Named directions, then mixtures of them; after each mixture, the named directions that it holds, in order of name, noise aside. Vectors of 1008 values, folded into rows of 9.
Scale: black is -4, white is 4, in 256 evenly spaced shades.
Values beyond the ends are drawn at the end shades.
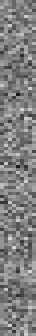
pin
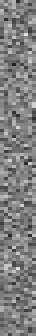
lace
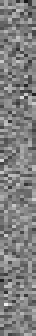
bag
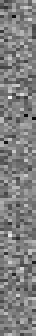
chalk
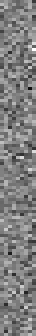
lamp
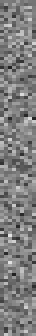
chalk, lamp, pin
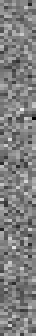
chalk, lace, pin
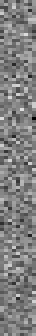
chalk, lace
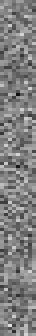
pin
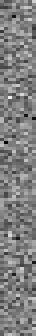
chalk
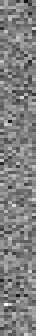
bag, pin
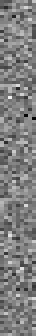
chalk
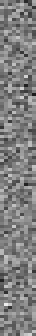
bag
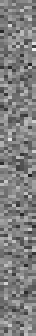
chalk, lamp, pin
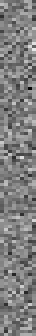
lamp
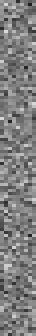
bag, lace, pin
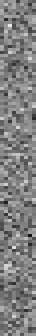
lace, pin
